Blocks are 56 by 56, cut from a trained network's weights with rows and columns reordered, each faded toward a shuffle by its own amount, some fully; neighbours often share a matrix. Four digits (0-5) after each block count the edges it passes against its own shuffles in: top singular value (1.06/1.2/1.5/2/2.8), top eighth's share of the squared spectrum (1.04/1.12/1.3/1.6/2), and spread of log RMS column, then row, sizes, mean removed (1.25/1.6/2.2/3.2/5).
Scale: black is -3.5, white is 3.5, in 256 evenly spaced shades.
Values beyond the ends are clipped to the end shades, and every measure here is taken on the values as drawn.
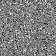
0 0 0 0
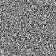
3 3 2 1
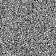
0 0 0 0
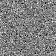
0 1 0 0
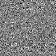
2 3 1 2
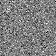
0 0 0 0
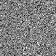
2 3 0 1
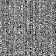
3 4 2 2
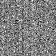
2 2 0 1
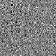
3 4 2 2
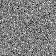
1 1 0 0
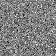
1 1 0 0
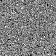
0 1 0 0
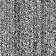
3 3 1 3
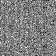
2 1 0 0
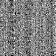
3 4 2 2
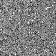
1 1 0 0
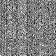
3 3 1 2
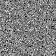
1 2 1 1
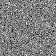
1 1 0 0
